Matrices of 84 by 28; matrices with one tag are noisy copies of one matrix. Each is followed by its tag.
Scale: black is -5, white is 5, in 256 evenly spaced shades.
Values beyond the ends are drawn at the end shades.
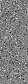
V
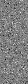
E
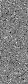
V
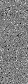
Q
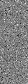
Q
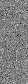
Q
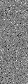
Q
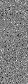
Q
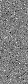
V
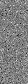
Q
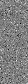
Q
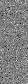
Q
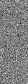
Q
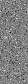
V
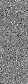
Q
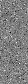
V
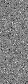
E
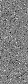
V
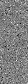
Q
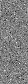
V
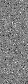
E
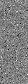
Q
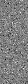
E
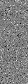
Q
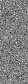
V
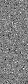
E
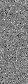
Q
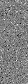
Q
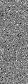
Q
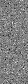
E
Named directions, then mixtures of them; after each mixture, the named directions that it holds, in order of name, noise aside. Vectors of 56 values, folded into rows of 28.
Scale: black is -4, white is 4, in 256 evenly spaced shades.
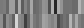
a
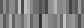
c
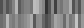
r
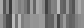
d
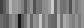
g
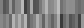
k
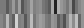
a, r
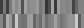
a, c, r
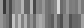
d, k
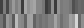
a, c, r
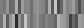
a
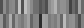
c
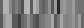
a, d, k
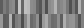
c
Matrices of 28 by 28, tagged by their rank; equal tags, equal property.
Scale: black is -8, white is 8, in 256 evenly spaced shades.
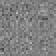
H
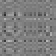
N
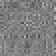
H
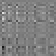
N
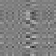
N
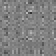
H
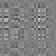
N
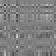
N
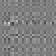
N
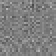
H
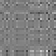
N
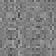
H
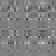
N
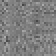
H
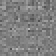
H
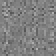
H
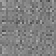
H
